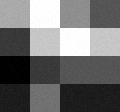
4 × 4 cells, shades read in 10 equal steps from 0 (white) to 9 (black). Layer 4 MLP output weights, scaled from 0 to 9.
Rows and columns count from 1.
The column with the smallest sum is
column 2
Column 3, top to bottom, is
4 0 6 8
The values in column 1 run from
3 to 9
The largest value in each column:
9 7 8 8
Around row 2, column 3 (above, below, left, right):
4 6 2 2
